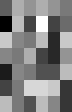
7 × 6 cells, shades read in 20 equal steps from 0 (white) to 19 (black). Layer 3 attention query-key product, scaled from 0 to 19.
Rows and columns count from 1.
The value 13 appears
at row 5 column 4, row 5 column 5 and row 7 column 3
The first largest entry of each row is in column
1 1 5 5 1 6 6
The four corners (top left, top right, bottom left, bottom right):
12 10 5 15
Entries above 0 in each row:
6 5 6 6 6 6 6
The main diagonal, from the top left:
12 5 10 14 13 15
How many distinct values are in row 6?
5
